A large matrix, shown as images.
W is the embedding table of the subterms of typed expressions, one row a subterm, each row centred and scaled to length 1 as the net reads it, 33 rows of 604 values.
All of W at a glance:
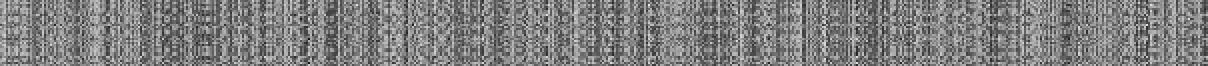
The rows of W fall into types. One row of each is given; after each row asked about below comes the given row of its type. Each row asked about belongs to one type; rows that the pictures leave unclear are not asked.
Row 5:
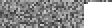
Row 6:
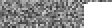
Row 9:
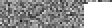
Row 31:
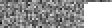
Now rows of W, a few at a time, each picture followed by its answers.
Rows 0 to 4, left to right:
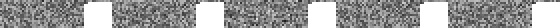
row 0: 9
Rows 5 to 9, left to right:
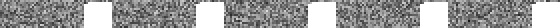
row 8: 9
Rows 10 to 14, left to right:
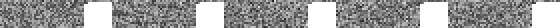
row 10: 9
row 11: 6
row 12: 5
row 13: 31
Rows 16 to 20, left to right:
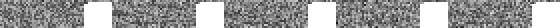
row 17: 6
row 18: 5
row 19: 31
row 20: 6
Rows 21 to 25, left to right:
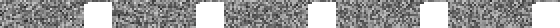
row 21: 31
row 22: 6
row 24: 9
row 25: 9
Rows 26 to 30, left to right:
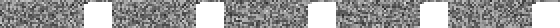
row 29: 6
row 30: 9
